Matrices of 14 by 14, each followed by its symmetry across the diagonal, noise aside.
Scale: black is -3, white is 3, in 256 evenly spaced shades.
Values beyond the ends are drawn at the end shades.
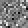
symmetric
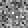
symmetric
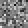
antisymmetric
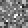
symmetric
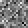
symmetric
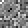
symmetric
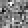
antisymmetric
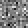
antisymmetric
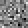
symmetric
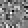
antisymmetric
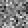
antisymmetric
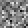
symmetric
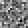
symmetric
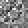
symmetric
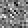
antisymmetric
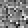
antisymmetric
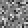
antisymmetric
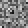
symmetric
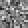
antisymmetric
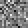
antisymmetric
